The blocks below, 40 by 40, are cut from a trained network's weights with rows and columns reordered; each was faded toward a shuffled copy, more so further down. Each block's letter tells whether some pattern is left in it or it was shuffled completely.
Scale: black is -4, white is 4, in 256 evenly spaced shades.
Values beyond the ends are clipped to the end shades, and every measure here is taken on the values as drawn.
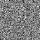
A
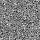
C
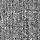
A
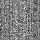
A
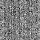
A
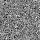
C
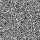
C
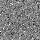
C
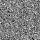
C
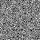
C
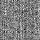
A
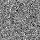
C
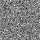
C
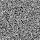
C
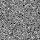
C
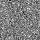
C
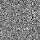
A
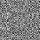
A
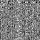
A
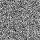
C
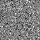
C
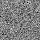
C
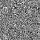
A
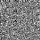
A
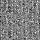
A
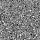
C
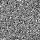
C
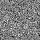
C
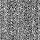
A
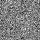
A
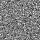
C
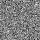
C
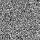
A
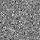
A
